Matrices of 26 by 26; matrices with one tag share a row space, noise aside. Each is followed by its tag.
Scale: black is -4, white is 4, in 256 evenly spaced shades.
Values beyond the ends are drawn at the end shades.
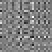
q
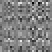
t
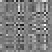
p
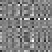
q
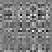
t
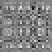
t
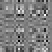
p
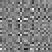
q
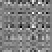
t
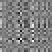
q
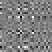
q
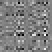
p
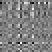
q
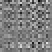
t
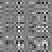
p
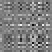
t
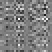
p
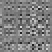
t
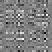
p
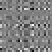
q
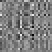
q
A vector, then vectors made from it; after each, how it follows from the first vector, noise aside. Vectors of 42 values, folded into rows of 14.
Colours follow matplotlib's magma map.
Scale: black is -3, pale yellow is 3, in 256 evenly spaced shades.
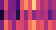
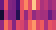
copied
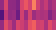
shrunk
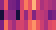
copied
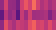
shrunk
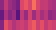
shrunk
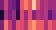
copied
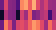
copied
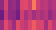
shrunk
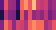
copied
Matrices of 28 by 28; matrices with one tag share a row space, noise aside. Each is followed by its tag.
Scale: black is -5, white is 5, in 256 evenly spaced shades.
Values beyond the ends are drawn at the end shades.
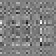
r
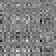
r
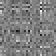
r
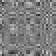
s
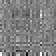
r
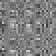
s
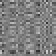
s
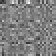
s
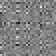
r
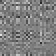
r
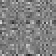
s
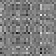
r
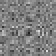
s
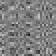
s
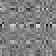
s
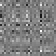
r
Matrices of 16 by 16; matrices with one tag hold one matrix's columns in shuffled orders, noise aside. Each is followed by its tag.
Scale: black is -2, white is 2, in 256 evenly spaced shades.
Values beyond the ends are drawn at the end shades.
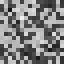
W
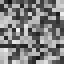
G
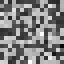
G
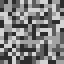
W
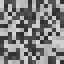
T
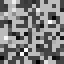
W
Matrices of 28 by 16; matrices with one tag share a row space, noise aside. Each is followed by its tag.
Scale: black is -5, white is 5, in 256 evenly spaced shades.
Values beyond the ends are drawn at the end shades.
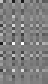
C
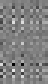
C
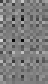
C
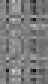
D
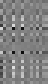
C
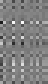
C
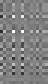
C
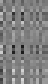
C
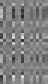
C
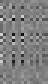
C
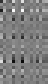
C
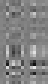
D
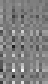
C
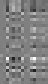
D
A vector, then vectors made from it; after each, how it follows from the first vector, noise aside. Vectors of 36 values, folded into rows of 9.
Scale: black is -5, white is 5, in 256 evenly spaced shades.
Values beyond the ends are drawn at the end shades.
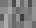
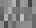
sign-scrambled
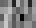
scaled up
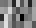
scaled up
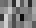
scaled up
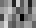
scaled up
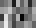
scaled up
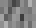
sign-scrambled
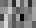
scaled up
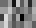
scaled up
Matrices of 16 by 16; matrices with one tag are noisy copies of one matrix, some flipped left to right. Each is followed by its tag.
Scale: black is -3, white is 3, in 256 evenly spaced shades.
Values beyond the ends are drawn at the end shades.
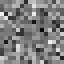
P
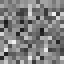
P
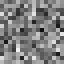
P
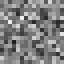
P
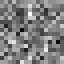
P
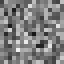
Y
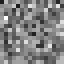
Y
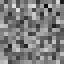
Y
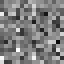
P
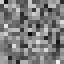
Y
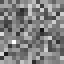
P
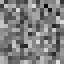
Y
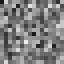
Y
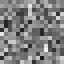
P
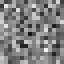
Y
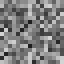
P
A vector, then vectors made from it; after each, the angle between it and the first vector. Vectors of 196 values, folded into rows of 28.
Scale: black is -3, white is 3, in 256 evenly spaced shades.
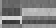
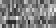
partly aligned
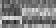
nearly parallel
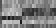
nearly opposite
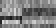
nearly opposite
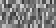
orthogonal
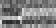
nearly parallel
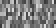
orthogonal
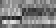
nearly opposite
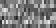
partly opposed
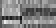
nearly opposite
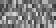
orthogonal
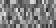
orthogonal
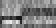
nearly opposite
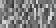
orthogonal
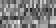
partly opposed
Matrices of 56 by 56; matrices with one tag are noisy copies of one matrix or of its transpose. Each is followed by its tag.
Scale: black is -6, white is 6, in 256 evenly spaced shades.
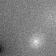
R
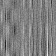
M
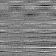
M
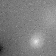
R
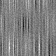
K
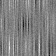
K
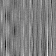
M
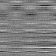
M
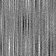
K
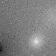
R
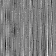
M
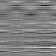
M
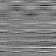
M
